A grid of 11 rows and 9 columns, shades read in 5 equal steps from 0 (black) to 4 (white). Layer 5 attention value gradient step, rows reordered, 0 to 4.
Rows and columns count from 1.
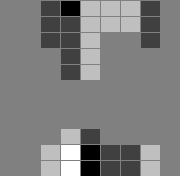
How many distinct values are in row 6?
1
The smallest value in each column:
2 2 1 0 0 1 1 1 2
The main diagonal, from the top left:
2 2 1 1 3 2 2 2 2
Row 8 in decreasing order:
2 2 2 2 2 2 2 2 2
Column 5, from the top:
3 3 3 3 3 2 2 2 1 0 0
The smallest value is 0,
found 3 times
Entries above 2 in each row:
3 3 1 1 1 0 0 0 1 3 3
